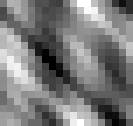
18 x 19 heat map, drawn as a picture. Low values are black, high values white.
No lone cell stands out from its neighbours. Overall the values sit about 50% of the way up the scale. Upright stripes repeat 2 times across the table. No row or column stands out. The bottom right is the ninth with the lowest average.
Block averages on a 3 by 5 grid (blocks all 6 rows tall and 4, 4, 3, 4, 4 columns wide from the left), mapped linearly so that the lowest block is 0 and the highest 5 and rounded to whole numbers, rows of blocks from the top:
3 0 2 4 2
5 0 1 3 1
3 2 3 2 0
